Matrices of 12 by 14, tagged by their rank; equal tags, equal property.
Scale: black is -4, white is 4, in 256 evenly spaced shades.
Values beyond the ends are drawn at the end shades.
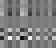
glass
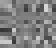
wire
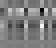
glass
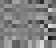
wire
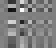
glass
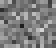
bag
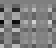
glass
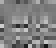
wire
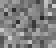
bag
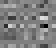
wire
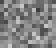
bag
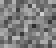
bag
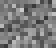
bag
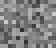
bag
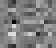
wire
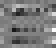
wire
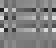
glass
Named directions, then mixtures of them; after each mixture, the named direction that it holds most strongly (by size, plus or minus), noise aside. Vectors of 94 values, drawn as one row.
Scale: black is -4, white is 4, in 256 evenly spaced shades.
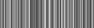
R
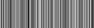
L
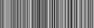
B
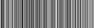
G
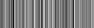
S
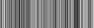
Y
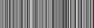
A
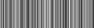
L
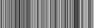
Y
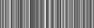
R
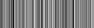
S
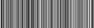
L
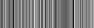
S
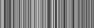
G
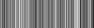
Y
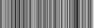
Y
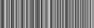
S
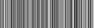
B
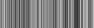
Y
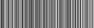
G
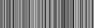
R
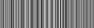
R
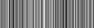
S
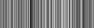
R
